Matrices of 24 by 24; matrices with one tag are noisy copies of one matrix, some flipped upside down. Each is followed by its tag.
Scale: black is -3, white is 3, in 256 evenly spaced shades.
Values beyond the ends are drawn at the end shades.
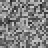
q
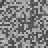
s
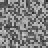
q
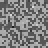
q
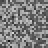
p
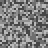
p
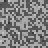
q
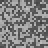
p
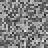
q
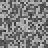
q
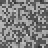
p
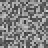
q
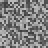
q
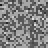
s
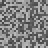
s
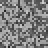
p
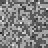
p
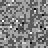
s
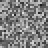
q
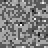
p
